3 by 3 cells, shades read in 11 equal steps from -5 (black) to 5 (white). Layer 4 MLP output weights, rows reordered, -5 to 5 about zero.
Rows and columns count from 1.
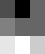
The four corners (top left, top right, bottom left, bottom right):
-2 -1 4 3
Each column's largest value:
4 5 3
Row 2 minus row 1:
2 4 0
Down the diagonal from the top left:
-2 -1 3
